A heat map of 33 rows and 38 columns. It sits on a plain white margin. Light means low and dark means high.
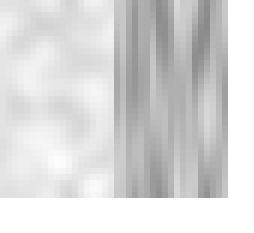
The table splits into one row of 2 panels. Panel 1,1: very low, blotchy, faint in contrast. Panel 1,2: low, streaked downward.
